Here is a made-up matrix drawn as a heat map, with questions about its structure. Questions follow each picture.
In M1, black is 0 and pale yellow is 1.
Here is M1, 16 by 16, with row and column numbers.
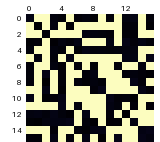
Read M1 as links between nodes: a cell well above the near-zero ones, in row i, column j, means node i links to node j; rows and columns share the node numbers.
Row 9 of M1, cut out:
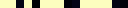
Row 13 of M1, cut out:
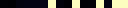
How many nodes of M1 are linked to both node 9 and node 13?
2
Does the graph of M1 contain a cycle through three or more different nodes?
yes
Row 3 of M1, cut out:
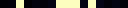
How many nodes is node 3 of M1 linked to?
5
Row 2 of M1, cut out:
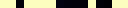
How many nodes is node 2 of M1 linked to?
9
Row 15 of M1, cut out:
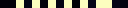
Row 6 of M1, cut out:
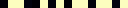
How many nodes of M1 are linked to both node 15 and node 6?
4
